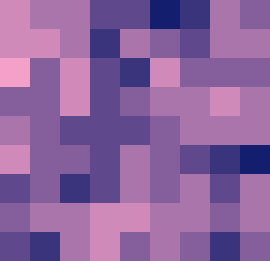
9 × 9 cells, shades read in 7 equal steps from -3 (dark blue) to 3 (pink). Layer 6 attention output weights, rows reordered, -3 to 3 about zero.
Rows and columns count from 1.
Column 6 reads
-3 0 2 1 0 0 0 1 1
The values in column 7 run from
-2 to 1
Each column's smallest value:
-1 -2 -2 -2 -2 -3 -2 -2 -3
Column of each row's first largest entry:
1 1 1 3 1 1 5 4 4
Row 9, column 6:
1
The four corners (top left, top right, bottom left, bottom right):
2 0 -1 0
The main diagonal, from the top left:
2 2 2 -1 -1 0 1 0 0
